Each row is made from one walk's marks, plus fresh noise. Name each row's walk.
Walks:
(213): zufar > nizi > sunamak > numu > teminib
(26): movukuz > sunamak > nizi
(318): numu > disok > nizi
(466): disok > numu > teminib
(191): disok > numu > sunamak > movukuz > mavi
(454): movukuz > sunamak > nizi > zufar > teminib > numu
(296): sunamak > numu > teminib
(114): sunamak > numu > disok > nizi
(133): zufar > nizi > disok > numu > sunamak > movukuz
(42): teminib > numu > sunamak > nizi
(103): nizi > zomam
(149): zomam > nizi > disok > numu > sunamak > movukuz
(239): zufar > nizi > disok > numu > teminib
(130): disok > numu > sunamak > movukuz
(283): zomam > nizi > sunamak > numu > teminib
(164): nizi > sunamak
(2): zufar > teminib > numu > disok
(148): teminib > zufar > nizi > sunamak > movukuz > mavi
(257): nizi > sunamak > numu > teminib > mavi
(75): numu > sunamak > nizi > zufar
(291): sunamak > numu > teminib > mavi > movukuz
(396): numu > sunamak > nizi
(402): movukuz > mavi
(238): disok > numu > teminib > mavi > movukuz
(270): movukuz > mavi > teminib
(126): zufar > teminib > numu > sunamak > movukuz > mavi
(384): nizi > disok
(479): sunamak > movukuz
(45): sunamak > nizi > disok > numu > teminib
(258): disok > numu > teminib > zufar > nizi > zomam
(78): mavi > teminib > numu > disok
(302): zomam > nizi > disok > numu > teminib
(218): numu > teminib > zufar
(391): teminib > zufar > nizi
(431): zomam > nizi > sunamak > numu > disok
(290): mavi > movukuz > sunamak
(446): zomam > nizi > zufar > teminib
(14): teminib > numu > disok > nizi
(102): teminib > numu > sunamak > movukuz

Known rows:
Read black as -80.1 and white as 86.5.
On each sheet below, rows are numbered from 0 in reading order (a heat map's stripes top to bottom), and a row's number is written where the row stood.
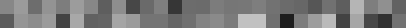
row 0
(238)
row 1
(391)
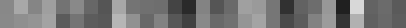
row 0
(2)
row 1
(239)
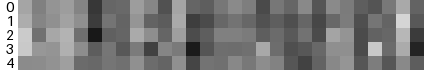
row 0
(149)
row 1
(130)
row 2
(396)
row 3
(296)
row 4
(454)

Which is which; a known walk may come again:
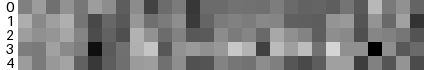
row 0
(238)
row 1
(42)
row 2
(302)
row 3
(103)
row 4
(75)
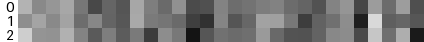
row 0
(45)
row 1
(2)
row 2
(296)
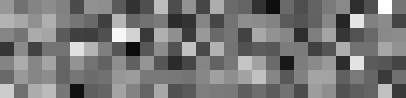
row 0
(479)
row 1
(466)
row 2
(384)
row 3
(402)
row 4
(218)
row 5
(446)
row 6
(396)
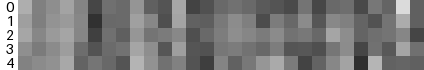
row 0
(130)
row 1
(149)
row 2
(283)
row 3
(133)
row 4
(239)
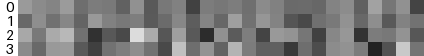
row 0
(257)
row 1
(148)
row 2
(318)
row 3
(26)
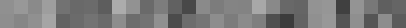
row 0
(258)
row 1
(454)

